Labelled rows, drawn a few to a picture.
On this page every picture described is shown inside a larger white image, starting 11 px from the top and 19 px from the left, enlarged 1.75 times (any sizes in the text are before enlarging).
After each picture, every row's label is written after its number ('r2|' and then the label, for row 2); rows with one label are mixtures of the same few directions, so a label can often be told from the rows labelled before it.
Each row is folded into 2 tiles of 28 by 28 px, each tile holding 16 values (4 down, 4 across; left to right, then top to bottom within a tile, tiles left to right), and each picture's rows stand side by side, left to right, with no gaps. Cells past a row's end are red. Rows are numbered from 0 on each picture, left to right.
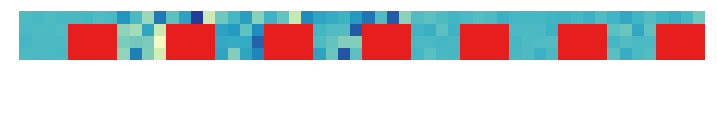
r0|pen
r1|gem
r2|gem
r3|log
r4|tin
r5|log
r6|tin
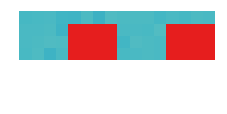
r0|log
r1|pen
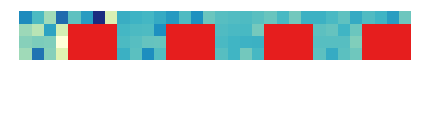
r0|gem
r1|log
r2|log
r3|gem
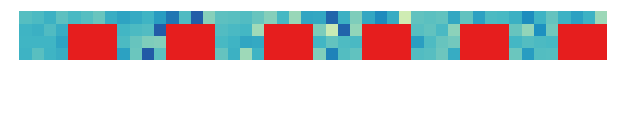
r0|gem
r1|log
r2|log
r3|tin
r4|pen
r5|tin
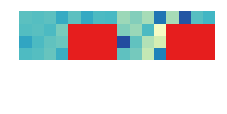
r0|pen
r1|pen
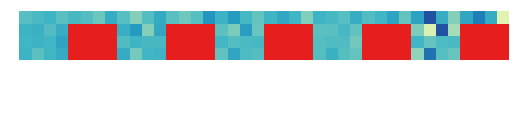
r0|gem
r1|tin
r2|tin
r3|gem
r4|tin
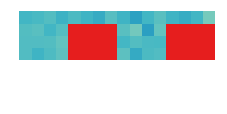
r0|gem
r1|tin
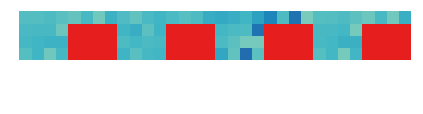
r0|log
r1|tin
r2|log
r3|log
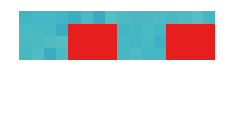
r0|log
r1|gem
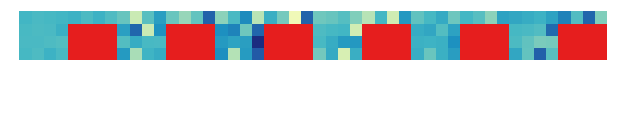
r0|log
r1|tin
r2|gem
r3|log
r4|gem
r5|log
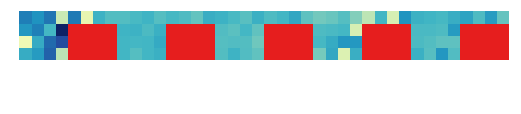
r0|pen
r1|gem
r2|gem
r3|log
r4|log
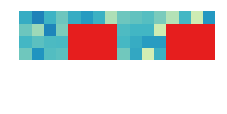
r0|tin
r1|log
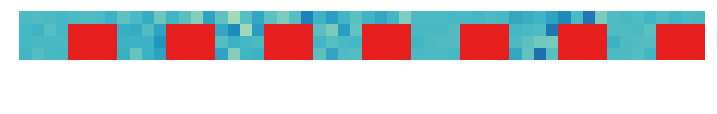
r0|tin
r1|gem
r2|tin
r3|tin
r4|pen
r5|log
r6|pen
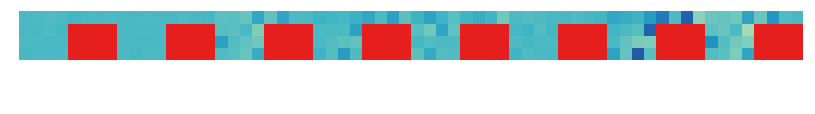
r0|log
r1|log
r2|pen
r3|log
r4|tin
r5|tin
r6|log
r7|pen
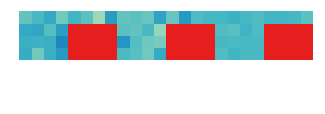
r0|gem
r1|pen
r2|tin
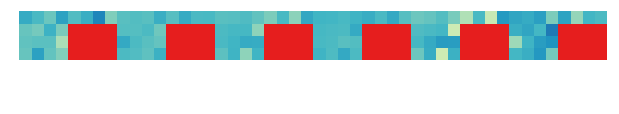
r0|gem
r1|pen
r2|log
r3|log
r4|log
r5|pen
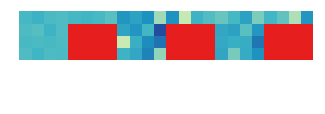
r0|tin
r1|pen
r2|gem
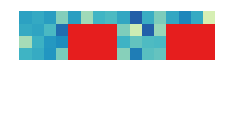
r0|pen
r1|tin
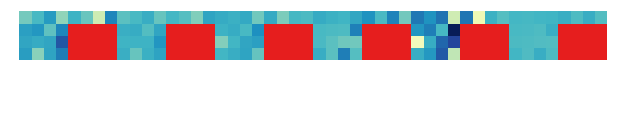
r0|gem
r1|gem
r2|pen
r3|log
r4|pen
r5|log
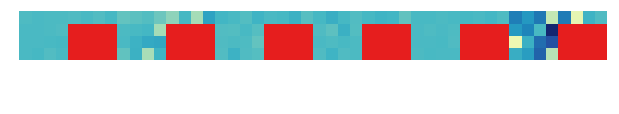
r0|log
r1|log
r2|gem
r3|tin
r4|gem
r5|pen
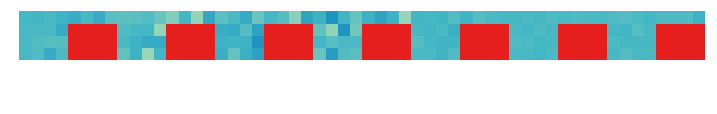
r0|log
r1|log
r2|gem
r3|tin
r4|pen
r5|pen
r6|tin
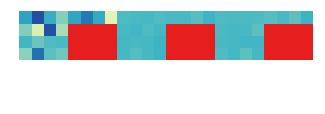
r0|tin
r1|gem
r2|log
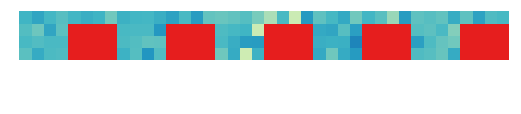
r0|tin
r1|log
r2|log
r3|gem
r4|pen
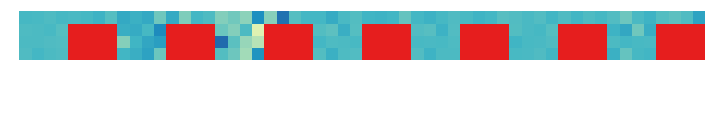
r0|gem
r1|pen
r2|pen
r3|tin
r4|tin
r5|pen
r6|tin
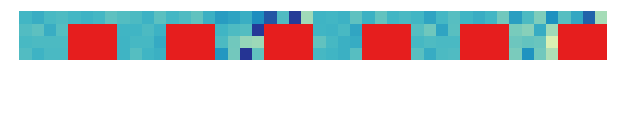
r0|tin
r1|gem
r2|log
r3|pen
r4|tin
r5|gem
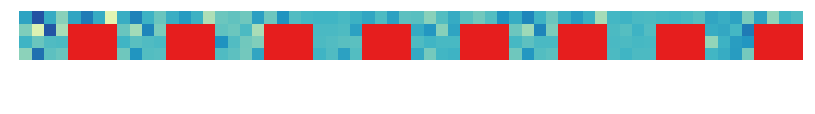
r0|tin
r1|tin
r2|pen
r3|log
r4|tin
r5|tin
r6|tin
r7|pen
